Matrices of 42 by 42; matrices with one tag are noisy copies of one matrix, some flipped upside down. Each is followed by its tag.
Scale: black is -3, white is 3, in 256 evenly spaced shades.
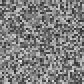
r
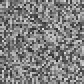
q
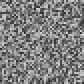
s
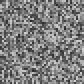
q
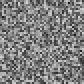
s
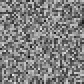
s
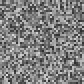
r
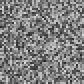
q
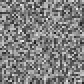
s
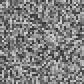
q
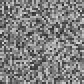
q
